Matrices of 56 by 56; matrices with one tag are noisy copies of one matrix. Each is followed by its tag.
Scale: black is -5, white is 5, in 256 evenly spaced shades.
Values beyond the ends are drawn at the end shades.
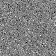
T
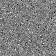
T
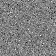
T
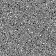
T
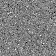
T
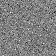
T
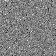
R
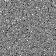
R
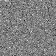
R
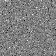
R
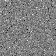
R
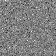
R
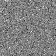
R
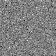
R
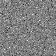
R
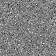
T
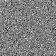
R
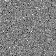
R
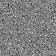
T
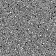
T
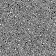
T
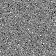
T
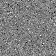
T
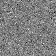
T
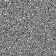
R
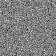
R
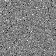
R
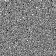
R
